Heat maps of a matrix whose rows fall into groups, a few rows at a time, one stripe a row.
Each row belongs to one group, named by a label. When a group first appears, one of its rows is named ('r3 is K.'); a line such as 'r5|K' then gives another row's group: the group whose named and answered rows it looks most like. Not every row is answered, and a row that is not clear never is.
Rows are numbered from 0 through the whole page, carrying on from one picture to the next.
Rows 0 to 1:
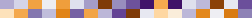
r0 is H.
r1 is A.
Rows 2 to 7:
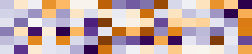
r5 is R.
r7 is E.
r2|H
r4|E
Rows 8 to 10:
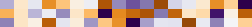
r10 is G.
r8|H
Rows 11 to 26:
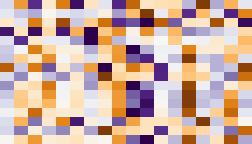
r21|G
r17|G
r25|E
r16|G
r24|A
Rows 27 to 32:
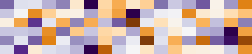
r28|G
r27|R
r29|A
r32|E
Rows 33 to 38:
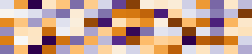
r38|R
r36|G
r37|A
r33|A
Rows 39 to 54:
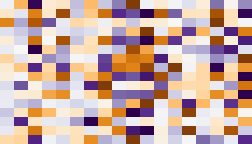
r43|H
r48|E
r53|G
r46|R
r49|H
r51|G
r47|H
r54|A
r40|H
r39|A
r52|E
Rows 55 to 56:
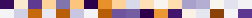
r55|R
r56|H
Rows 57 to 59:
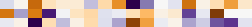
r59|A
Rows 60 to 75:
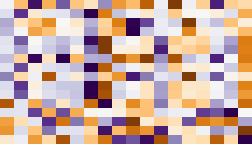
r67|E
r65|E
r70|E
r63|G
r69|E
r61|E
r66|R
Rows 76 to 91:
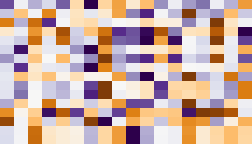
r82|H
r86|E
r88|A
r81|E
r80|H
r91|G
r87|G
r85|E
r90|G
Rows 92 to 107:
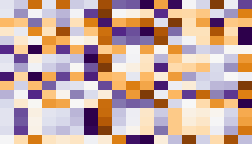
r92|H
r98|E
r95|H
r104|E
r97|R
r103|H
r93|E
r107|G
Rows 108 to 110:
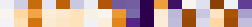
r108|H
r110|G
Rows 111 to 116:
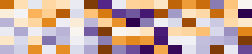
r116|H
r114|E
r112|H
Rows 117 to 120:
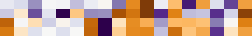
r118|R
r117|A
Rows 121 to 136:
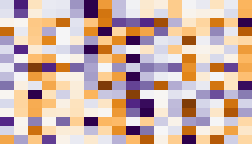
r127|G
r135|G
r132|G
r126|E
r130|H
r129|G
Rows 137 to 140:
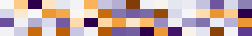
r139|R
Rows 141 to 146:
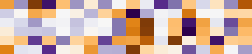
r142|G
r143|A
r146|A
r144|A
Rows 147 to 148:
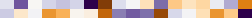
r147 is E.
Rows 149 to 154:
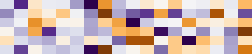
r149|E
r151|G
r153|A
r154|E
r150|H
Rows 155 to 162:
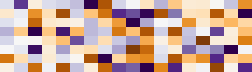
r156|H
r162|H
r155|E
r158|R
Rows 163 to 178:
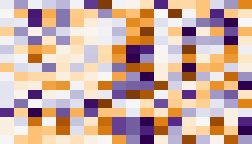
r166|A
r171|G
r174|E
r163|E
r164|R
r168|G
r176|H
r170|A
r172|H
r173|A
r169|G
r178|G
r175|R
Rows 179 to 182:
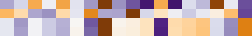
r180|A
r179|H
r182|E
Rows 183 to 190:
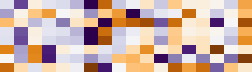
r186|E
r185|R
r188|A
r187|E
